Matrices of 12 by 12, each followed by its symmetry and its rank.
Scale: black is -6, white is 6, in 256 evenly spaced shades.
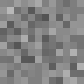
neither, full rank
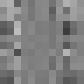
neither, rank two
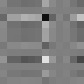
neither, rank one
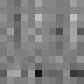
neither, rank two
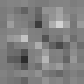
antisymmetric, rank two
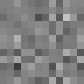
antisymmetric, rank two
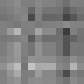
antisymmetric, rank two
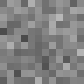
neither, full rank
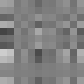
neither, rank one
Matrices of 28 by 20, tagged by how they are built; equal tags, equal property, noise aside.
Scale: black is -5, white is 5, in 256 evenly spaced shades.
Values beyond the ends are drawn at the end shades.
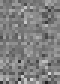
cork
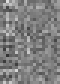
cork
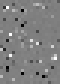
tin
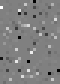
tin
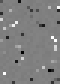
tin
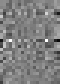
cork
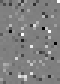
tin
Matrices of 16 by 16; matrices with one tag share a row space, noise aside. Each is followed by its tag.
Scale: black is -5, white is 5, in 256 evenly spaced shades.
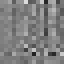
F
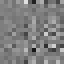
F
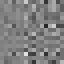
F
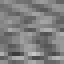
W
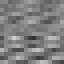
W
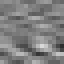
W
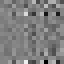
F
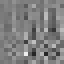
F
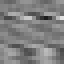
W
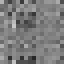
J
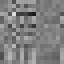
J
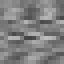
W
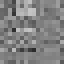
J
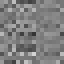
J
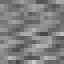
W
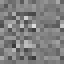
J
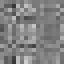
J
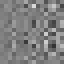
F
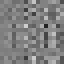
F
